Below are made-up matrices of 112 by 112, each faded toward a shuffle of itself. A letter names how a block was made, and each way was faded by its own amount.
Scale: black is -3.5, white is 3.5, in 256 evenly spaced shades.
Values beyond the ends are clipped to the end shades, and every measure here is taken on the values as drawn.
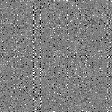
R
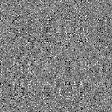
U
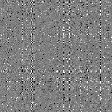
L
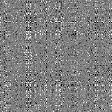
L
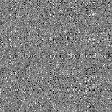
U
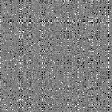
L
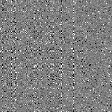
R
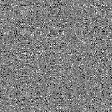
U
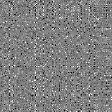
R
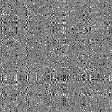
R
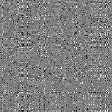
R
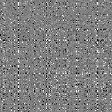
L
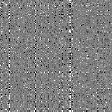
L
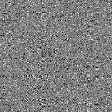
U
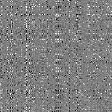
L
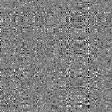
L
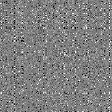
R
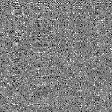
U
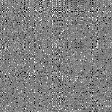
R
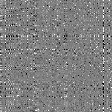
L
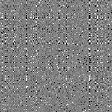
L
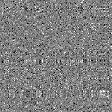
U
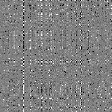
L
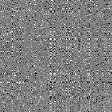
R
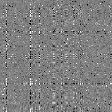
L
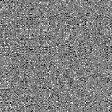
U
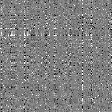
L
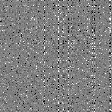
R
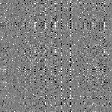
L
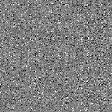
U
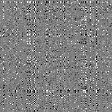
L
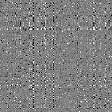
L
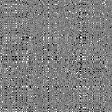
L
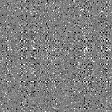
R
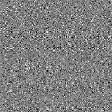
U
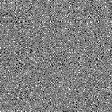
U
